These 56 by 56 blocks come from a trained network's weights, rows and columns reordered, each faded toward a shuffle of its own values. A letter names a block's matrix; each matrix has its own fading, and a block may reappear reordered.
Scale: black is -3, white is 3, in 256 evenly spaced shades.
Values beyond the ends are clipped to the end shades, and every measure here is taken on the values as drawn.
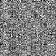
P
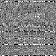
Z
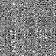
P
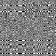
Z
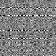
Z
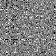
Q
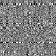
Z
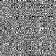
P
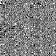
P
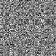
P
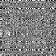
Z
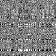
Z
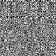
P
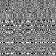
Z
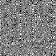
Q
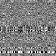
Z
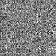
P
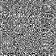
P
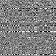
Z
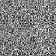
P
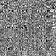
P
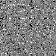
Q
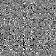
Q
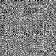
P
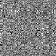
P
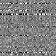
Z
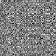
P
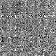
P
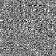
P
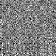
P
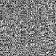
P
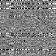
Z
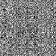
P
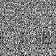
P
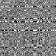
Z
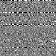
Z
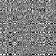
Z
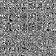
P
